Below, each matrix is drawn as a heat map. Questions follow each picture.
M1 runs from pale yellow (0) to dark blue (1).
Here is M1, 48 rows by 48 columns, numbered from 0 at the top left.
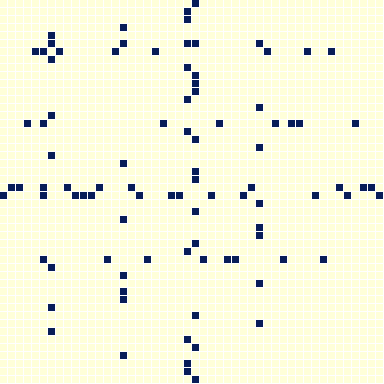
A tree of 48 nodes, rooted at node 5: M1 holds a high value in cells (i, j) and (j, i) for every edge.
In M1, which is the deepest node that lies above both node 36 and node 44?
15
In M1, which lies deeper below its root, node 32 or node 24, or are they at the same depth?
the same depth
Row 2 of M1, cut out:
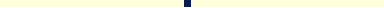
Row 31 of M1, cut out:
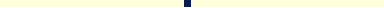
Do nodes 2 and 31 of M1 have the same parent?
yes
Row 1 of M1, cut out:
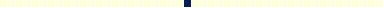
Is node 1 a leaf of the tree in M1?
yes
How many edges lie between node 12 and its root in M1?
2
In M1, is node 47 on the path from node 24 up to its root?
no
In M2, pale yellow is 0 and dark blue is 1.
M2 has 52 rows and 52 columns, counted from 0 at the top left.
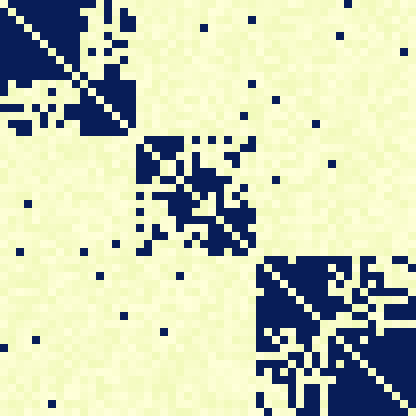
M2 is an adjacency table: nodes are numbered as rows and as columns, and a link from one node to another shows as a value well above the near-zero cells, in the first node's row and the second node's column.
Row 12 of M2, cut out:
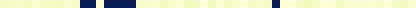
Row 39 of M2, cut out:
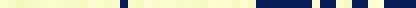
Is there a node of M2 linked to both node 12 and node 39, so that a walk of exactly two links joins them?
yes
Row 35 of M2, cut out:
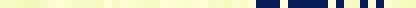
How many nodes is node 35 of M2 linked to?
11
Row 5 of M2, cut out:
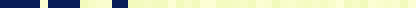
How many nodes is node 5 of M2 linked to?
11
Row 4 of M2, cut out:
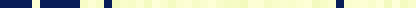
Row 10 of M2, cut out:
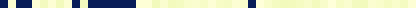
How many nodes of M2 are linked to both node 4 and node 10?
5
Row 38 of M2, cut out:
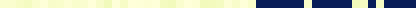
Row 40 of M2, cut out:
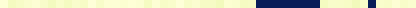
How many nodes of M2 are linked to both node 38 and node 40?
8
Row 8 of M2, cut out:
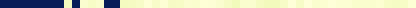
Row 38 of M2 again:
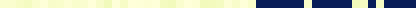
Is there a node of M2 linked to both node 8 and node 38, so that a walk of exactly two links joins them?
no
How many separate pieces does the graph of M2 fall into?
1
